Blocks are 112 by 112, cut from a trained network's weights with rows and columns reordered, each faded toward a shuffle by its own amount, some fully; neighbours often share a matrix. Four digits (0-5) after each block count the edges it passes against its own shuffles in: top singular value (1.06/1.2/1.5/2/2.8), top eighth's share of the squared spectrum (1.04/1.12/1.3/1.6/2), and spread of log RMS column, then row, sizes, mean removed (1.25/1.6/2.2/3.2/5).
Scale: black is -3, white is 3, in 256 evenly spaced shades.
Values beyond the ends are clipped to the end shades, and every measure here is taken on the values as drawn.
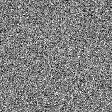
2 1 0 0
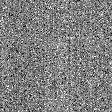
2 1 0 0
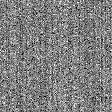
3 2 0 1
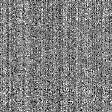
4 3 1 3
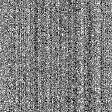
4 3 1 3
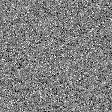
0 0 0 0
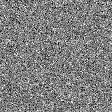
0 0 0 0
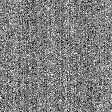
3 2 0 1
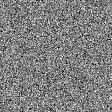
0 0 0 0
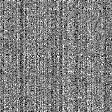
4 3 2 3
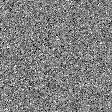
0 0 0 0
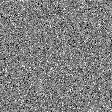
0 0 0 0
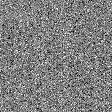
1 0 0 0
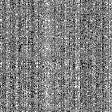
4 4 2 3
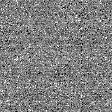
2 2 2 0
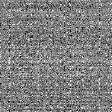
3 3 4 1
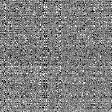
3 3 3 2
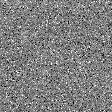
1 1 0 0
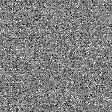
1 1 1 0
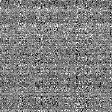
3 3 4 2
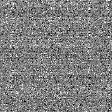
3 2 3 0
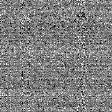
3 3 3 1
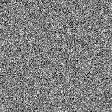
3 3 1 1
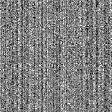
4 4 2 3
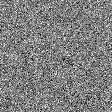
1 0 0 0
